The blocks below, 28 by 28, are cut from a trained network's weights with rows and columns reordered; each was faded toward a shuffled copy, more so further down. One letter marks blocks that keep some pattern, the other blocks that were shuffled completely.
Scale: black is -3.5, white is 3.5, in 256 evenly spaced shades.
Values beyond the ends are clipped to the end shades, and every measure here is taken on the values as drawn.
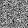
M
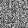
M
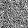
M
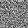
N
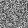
M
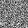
N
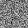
N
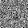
N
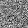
M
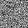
M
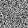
N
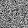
M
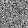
M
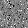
M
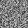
N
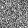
M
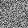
M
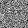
M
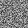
M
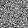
M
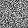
M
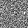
N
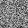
M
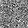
N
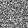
M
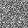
N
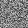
M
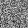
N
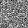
N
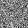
N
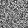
N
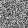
M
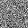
N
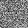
M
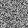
M
